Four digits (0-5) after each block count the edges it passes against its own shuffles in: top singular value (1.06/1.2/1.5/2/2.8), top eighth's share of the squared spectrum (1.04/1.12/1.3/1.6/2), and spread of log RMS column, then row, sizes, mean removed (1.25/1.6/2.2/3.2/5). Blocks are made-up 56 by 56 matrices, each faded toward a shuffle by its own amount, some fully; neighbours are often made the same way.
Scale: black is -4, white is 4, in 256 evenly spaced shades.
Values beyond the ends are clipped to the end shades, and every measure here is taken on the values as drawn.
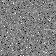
0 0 0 0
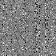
2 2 2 0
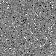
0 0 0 0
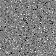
0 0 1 0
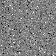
0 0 1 0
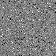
0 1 0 0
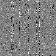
2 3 3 0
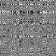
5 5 2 3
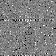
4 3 1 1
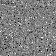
2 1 0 0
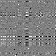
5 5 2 3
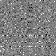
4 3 1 2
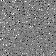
2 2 0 1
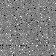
3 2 0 1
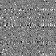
4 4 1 2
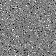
1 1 0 0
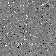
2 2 0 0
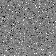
0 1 0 0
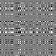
5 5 3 4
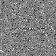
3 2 0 1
